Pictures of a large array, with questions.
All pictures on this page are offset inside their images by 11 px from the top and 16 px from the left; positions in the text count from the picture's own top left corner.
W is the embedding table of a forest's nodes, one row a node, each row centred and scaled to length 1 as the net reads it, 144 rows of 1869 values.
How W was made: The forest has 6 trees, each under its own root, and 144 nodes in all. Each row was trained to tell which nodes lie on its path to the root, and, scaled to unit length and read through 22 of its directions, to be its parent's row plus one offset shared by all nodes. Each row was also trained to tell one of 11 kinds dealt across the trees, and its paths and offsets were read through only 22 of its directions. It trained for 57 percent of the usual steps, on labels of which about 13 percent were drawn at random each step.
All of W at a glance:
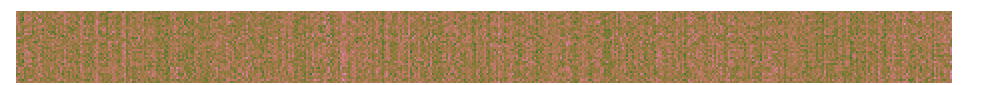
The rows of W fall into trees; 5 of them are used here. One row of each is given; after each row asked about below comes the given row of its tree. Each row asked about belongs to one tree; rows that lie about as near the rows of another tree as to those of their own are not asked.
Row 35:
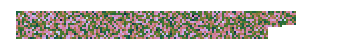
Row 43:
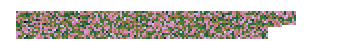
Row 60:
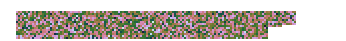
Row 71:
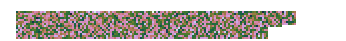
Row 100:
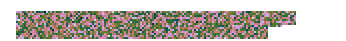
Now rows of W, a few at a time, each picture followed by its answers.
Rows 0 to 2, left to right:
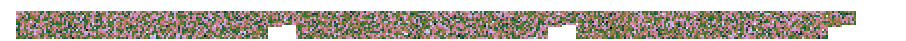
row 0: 43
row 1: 35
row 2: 100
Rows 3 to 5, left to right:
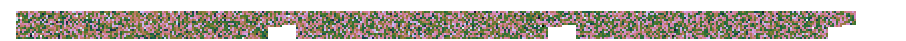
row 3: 60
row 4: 100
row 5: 71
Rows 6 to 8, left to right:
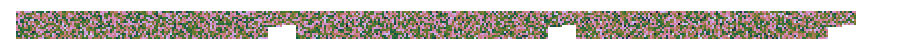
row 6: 43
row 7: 71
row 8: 43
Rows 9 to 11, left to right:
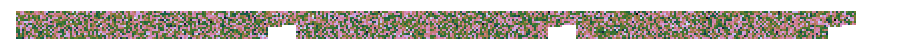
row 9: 71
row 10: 71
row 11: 100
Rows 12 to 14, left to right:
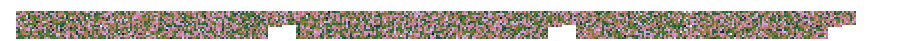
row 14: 43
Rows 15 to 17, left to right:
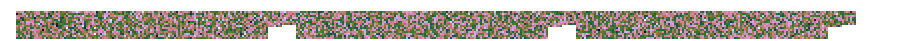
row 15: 60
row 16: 100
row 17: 71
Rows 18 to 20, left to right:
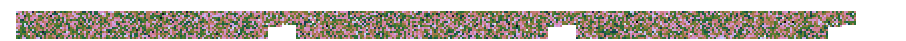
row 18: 100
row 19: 43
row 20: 100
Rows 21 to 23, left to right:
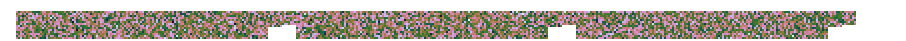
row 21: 100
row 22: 100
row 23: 43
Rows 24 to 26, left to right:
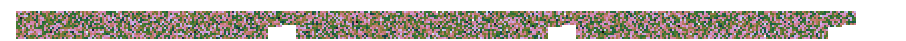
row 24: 43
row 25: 71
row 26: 71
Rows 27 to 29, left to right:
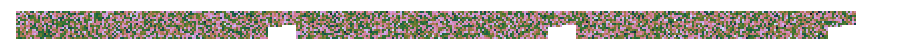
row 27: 100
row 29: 43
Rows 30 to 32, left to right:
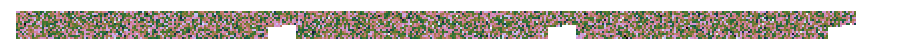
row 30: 43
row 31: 35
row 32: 43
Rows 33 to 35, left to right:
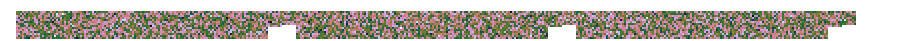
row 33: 100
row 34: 100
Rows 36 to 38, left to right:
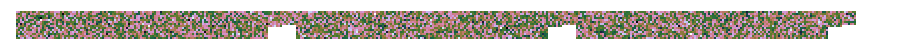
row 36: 60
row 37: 43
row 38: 100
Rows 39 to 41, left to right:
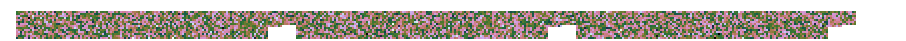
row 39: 71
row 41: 60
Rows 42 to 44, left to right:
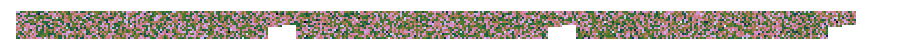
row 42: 100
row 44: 71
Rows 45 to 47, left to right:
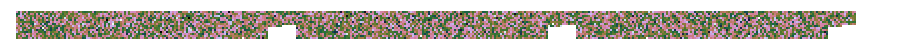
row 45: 100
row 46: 100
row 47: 71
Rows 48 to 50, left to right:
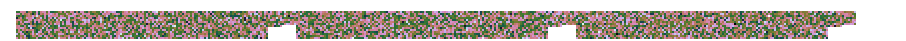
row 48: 71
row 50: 43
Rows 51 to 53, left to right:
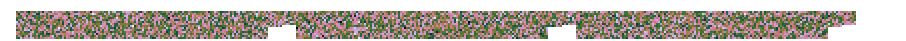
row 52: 43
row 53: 43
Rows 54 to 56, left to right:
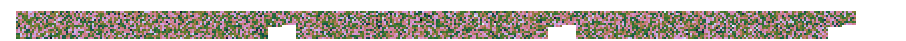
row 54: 43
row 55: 43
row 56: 35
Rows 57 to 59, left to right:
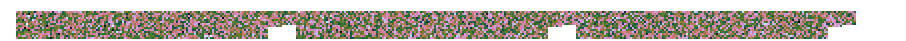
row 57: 60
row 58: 43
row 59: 35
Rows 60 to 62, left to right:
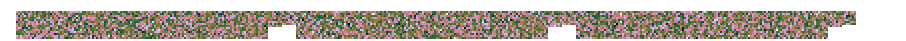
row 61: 60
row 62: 71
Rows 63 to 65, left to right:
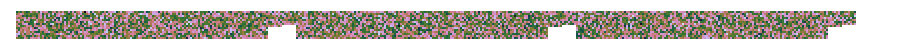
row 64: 71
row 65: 35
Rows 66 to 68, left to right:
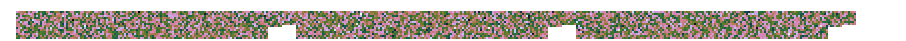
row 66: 71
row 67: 71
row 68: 71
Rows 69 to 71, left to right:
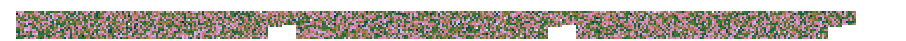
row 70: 43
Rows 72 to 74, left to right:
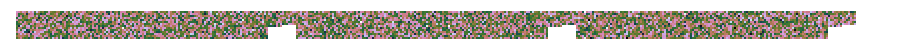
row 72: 43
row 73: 100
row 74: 60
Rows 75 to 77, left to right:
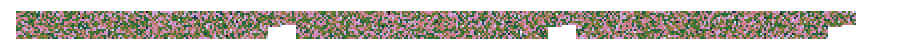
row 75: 71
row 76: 43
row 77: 71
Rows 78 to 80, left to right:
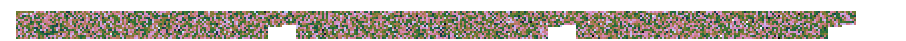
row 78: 71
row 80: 43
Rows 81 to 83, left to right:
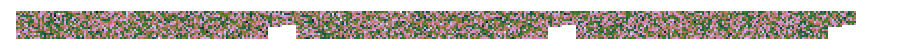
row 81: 100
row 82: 100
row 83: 71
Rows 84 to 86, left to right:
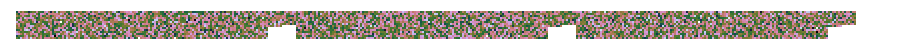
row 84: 71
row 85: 71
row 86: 43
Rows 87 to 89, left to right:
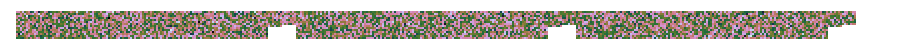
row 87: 100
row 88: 71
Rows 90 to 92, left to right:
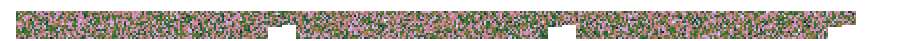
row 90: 71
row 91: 43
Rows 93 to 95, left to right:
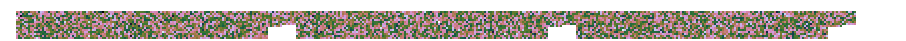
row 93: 100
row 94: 71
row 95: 35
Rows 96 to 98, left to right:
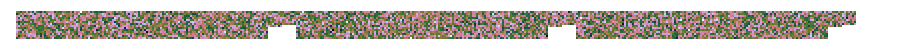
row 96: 100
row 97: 71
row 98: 71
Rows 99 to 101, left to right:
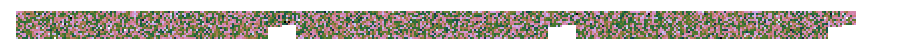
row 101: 60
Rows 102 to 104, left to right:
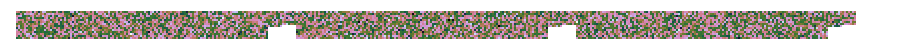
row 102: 100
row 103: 60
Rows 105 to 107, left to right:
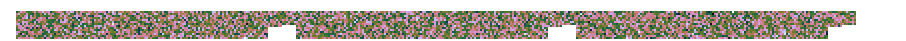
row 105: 71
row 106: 71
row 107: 100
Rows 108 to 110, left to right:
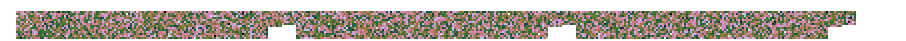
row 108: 100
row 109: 71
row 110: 43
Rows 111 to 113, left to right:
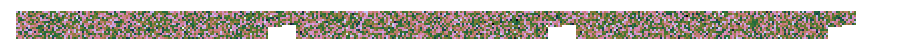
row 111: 100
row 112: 60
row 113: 43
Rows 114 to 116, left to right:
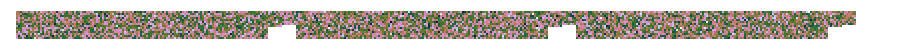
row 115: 35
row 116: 71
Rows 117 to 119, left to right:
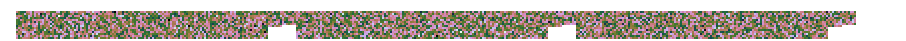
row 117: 60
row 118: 43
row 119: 43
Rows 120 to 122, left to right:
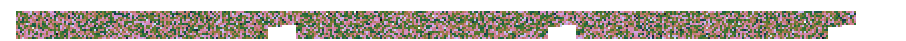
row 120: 43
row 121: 43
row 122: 43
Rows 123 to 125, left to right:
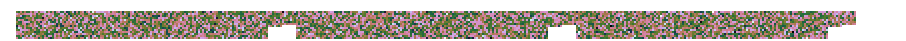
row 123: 71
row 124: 100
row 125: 71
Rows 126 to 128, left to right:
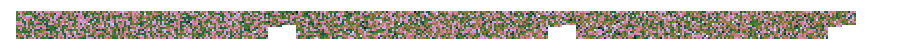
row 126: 71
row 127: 71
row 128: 43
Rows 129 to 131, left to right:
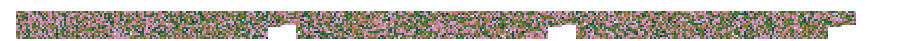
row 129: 43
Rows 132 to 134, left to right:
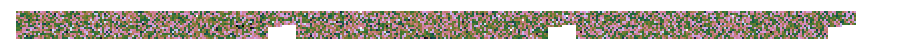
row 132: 43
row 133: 60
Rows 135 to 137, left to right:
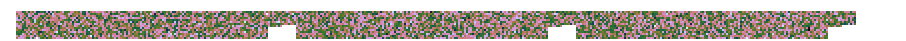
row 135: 100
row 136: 100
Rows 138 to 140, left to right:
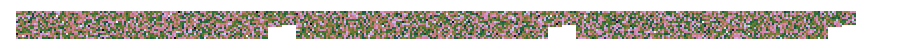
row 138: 60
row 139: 100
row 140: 43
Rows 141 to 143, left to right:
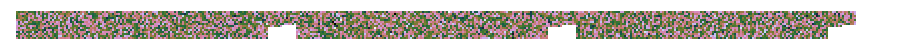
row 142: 100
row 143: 43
